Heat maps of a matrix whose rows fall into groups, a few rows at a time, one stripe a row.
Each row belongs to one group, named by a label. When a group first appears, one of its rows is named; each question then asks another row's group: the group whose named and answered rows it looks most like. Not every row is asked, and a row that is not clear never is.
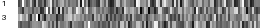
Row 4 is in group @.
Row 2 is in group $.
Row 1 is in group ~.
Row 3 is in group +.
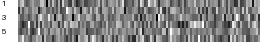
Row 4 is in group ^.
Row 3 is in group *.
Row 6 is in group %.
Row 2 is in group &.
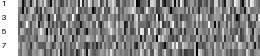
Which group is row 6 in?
*
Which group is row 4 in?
&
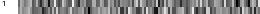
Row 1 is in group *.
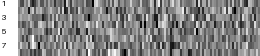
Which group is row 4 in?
*
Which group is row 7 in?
+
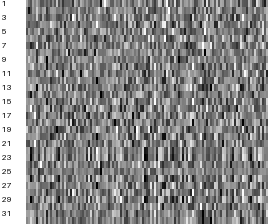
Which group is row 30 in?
%
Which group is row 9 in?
+
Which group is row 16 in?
%
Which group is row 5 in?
*
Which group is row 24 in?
%
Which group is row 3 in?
^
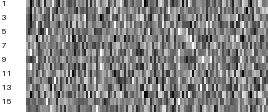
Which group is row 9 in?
^
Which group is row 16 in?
@
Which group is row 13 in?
%
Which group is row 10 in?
%
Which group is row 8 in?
%
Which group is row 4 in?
^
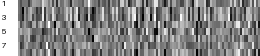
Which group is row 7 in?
$
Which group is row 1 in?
@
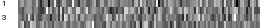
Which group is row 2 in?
$
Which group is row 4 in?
+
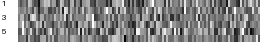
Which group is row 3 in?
+
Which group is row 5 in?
~
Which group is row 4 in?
%
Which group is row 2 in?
^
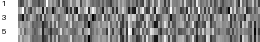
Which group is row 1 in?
$
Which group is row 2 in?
%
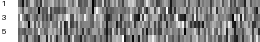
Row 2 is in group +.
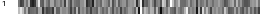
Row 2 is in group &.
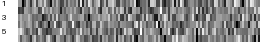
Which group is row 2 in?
&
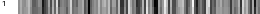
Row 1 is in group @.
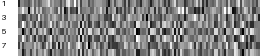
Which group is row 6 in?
~
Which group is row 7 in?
$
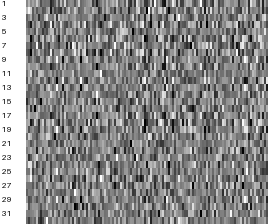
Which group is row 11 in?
+
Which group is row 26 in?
%
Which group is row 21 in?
$
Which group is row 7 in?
^
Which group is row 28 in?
&
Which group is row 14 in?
@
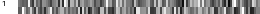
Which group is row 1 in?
^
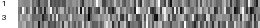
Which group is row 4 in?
^
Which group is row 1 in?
+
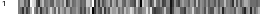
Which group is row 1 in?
+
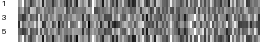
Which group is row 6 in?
%
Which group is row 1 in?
%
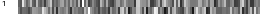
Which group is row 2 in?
@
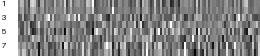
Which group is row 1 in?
+
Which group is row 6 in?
%
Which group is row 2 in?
+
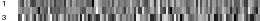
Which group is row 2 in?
+
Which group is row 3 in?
~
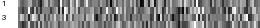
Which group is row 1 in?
$
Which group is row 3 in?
+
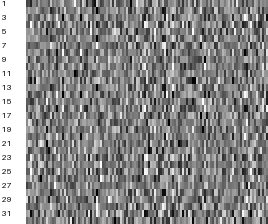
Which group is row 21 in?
+
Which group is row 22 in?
$
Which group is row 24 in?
+
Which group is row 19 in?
^
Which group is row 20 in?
*
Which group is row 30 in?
@
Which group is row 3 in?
*
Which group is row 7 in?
@
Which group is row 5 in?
^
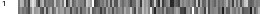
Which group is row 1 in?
+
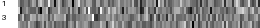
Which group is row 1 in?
*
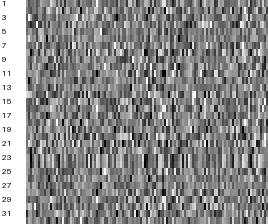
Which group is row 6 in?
+
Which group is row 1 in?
@
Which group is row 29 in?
@
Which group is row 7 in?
^
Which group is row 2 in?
*
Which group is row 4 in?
^
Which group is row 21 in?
+
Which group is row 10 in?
+
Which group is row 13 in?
$
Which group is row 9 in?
$
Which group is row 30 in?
&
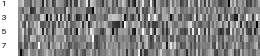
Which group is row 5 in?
%
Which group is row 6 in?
+
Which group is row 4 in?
$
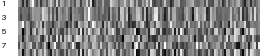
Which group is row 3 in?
@
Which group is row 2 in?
@
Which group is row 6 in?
$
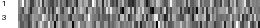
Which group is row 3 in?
@
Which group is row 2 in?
$
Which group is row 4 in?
*
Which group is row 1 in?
%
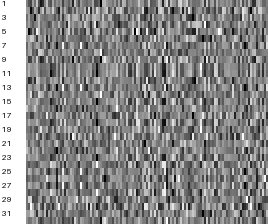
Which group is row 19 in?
%
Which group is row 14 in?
+
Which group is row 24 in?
@
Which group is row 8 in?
+
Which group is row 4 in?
$
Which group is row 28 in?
@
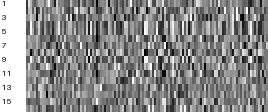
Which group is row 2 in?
&
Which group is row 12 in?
$
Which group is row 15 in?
@
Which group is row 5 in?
~
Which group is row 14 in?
+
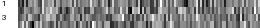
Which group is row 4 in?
%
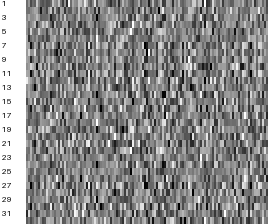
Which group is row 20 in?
^
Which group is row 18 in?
@
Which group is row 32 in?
*
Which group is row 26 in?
*
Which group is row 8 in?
&
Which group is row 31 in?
&
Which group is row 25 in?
$
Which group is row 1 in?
$
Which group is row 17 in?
*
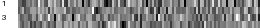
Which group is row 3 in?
*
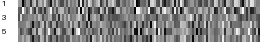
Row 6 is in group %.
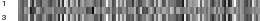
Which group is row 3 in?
^
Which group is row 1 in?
^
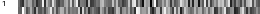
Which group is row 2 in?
~
